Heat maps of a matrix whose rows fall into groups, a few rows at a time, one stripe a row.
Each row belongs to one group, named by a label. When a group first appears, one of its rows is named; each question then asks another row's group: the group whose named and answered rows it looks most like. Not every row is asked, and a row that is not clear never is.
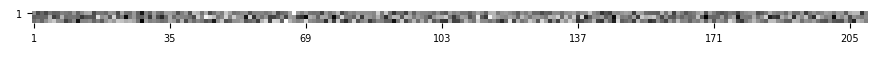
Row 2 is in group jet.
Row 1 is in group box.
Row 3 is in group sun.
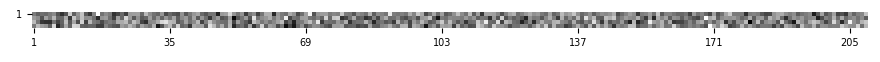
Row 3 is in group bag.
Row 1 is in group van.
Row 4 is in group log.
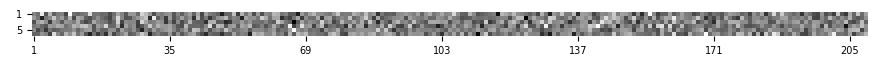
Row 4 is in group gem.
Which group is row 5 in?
box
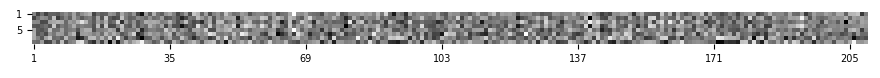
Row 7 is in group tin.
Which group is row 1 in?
box
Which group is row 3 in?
gem
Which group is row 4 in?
gem
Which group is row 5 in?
box
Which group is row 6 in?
gem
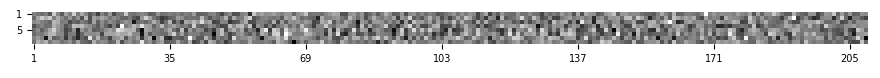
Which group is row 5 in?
sun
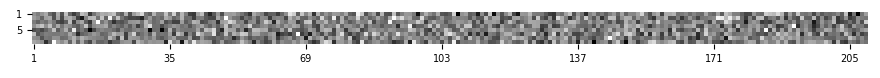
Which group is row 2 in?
tin
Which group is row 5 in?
jet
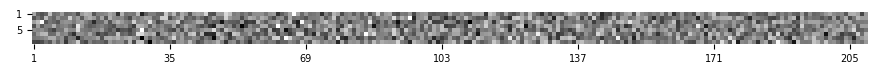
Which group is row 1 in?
box
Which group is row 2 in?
tin
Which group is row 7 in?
sun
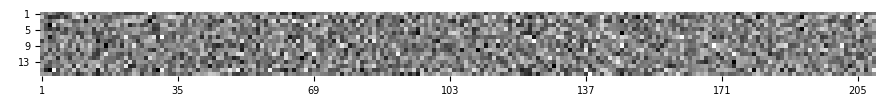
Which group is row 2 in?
bag
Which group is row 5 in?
bag
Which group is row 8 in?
jet
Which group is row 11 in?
van
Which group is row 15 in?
log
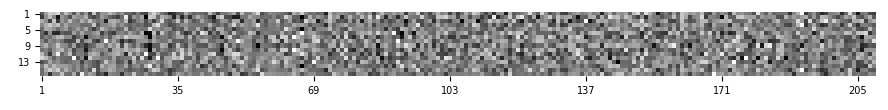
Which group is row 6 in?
box
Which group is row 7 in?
sun
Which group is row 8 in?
van
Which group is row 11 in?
box
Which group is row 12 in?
bag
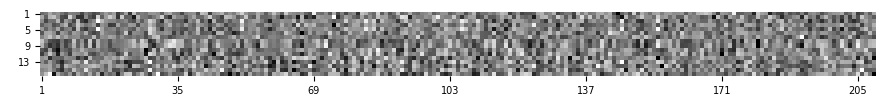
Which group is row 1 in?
van
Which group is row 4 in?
jet
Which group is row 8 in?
bag
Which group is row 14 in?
gem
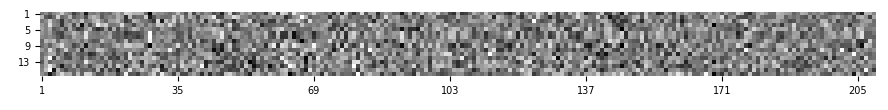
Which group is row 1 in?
sun
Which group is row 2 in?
box
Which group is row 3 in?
gem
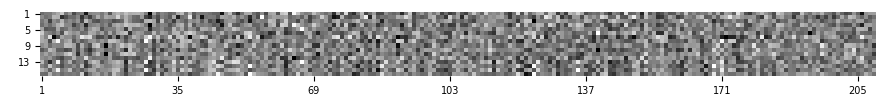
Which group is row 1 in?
sun
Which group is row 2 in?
tin
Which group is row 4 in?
sun
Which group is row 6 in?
gem
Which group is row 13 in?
box
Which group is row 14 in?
gem
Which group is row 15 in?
box
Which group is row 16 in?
gem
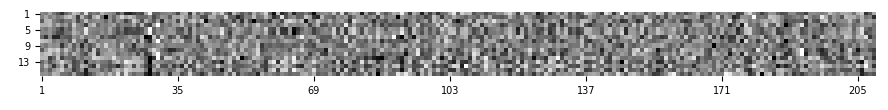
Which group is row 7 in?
box
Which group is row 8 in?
bag
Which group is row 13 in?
sun
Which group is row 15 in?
sun
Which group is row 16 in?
tin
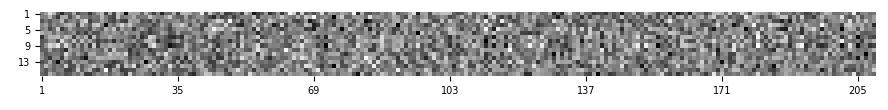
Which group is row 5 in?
jet
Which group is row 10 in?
van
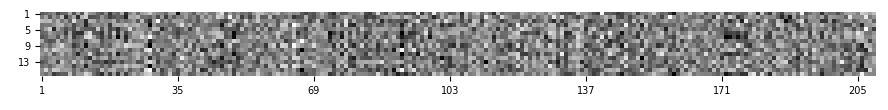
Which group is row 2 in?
log
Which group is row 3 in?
bag
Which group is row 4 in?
sun
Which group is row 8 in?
box
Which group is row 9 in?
sun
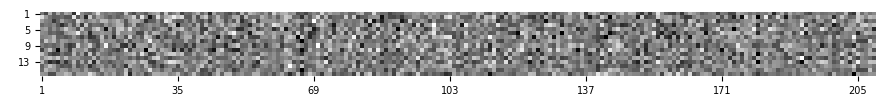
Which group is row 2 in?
bag
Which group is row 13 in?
bag
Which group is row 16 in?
gem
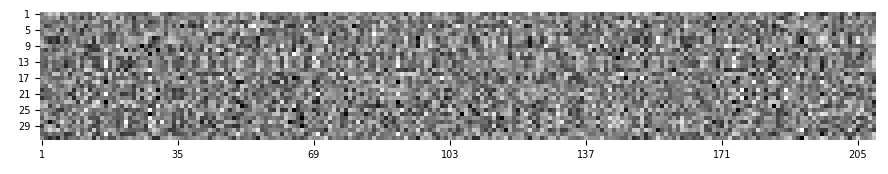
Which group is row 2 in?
jet
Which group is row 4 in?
gem
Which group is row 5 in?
jet
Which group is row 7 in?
bag
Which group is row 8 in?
bag
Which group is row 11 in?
sun
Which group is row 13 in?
van
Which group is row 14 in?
van
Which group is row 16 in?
tin
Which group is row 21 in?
van
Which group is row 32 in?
bag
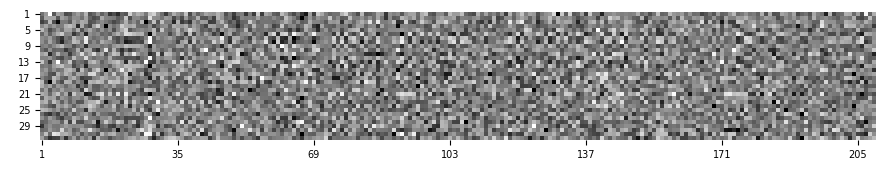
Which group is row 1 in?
log
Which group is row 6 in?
sun
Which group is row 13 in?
box
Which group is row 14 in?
sun
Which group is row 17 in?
tin
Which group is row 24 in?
gem
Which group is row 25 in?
bag
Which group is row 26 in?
bag
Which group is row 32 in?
bag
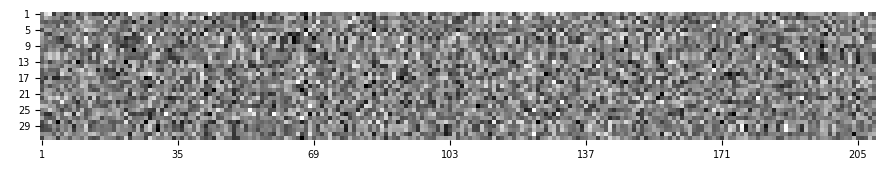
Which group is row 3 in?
van
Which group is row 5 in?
gem
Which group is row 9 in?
van
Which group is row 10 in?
jet
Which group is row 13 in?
log
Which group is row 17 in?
box
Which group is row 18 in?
gem
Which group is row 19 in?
log
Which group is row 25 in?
gem
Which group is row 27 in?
box
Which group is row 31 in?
gem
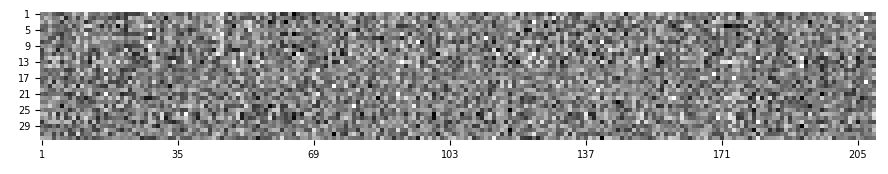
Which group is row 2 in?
log
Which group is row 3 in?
gem
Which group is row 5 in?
gem
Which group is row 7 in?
jet
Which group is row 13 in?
tin
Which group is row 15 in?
van
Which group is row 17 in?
van
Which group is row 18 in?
log
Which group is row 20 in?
gem
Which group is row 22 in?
tin
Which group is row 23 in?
van
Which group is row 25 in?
van
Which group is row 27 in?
log
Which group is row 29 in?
bag
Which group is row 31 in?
jet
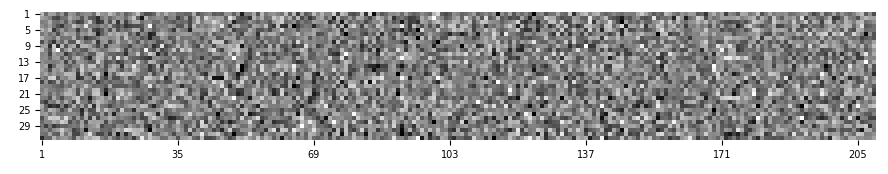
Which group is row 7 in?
tin
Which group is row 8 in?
jet
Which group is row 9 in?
log
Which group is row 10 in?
box
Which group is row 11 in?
log
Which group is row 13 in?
log
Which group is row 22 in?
tin
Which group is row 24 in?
bag
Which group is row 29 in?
box
